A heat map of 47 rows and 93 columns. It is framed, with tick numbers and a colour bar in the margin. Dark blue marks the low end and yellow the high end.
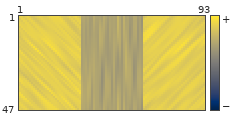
It is made of 1 by 3 panels. Panel 1,1: very high, slanting down to the right, faint in contrast. Panel 1,2: high, streaked downward, faint in contrast. Panel 1,3: very high, slanting up to the right, faint in contrast.
